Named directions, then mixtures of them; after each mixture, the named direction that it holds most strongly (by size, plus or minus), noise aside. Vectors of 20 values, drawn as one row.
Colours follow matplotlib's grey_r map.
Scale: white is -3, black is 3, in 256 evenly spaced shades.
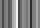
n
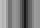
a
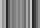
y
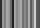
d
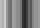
a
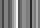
n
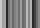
y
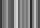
d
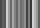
y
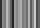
d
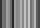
d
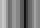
a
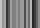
y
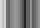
a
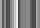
n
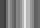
a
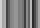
y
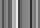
n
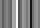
n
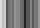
a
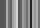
n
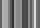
d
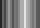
a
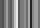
n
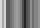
a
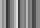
y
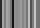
d
